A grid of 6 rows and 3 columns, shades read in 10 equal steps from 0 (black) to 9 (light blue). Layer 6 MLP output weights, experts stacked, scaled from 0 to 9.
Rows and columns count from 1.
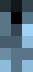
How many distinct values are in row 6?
2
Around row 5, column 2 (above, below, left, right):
4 5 6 5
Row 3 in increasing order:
3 5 9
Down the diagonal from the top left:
2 0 9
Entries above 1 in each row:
2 2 3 3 3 3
